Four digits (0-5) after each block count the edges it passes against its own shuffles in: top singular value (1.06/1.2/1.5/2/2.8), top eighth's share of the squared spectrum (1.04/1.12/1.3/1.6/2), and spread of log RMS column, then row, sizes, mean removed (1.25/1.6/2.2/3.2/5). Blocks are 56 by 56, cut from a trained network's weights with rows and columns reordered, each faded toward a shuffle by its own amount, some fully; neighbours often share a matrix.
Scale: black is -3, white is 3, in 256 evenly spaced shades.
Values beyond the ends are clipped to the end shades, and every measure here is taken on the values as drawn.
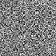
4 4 2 1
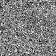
0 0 0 0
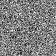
1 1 0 0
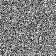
1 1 0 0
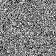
1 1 0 0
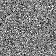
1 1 0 0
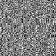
4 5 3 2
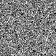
1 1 0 0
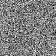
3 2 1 0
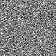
3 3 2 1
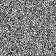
0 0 0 0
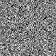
3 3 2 1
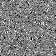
0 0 0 0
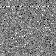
2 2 0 1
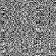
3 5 2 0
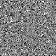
2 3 1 1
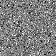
0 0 0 0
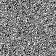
0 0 0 0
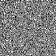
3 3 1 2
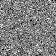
1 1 0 0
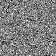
0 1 0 0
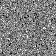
0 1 0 0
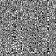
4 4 2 2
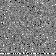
3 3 0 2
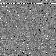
3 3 0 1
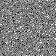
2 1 0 1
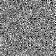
3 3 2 2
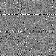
3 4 1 2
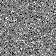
2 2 0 0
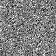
2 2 0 0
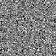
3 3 1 1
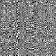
4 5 3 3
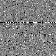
3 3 0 2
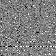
2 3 0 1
